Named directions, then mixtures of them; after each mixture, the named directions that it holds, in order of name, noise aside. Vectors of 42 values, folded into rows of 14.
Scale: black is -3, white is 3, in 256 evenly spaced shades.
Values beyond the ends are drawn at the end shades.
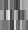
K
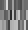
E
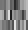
E, K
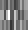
K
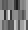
E, K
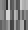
E, K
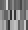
E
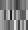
E, K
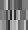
E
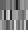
E, K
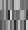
E, K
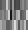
E, K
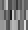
E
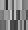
E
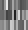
E, K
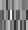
E, K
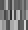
E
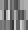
K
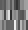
E, K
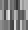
K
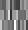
E, K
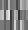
K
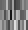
E, K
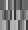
E
